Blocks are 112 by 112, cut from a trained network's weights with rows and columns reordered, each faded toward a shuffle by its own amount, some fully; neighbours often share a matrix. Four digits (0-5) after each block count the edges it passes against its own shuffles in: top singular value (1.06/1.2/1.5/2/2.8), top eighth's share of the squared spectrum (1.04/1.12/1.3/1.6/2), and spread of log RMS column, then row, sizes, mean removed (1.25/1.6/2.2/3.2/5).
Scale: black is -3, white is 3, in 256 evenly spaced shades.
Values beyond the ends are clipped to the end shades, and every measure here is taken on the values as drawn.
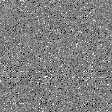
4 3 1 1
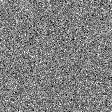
0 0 0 0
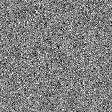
1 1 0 0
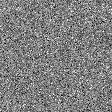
0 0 0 0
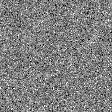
2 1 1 1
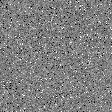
1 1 0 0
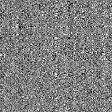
3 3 2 3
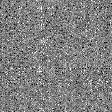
2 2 1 2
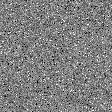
0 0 0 0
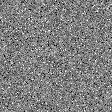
0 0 0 0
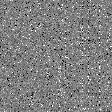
3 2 2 0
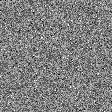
0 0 0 0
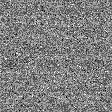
1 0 0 0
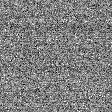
2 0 0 0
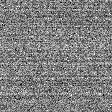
3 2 0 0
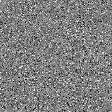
3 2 1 0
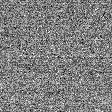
2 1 0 0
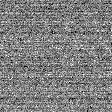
4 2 0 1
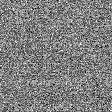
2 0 0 0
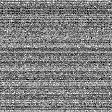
5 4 2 3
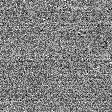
2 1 0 0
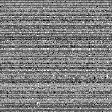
5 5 2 3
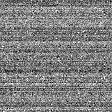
4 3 1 2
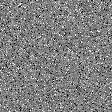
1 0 0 0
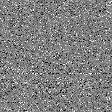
3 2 0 2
